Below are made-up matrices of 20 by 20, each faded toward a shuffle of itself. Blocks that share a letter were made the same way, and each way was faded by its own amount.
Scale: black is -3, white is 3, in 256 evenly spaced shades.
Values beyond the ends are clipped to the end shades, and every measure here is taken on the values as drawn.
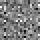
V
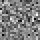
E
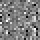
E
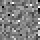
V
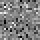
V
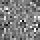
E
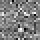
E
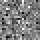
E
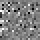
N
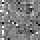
N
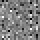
V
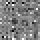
N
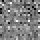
N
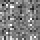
N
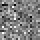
V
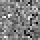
V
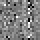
V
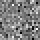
V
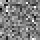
V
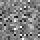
N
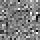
V
